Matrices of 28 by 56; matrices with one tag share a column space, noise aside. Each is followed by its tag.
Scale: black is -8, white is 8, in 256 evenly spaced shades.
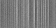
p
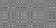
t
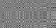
t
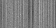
p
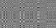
t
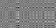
t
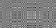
t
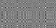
t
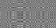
t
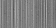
p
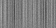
p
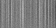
p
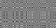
t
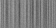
p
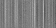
p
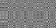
t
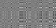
t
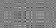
t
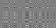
t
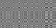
t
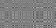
t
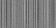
p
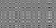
t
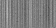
p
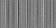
p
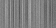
p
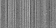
p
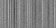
p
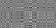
t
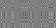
t
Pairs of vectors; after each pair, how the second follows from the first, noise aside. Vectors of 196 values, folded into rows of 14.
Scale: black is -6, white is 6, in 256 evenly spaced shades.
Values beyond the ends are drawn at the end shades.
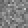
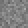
shrunk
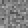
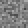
reversed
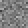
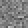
wrapped around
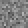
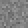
shrunk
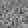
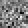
scaled up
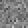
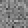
sign-scrambled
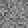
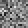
scaled up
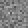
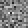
scaled up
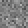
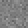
shrunk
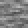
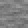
shrunk
